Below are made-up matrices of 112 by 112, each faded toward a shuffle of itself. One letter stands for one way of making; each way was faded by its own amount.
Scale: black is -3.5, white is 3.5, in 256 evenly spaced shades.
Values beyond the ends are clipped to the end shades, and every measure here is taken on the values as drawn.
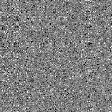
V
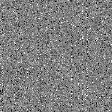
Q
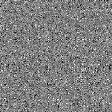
V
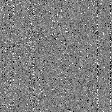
Q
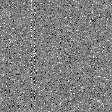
Q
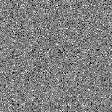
V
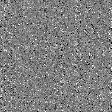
Q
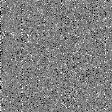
Q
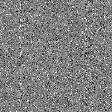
Q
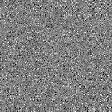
V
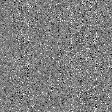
Q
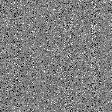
Q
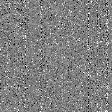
Q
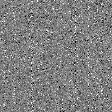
Q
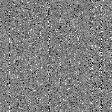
Q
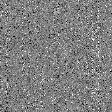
Q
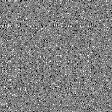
V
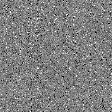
Q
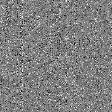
Q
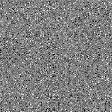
V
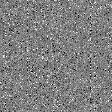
Q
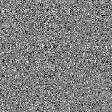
V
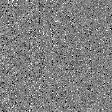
Q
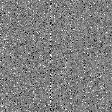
Q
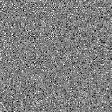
V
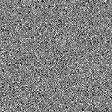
V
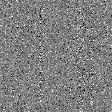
Q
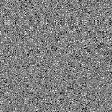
V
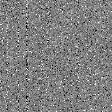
Q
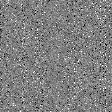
Q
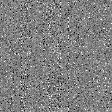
Q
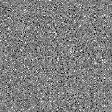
V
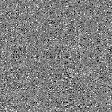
V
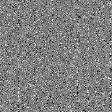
Q
